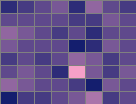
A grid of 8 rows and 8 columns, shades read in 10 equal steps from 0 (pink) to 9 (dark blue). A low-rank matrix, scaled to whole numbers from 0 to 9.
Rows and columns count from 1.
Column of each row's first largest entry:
1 5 6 5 1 4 6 1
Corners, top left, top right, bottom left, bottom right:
8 7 9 6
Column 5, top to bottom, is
8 7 6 9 4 0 7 5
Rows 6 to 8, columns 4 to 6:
8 0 5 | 6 7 9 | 6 5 3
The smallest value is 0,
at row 6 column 5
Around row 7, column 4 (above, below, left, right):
8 6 6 7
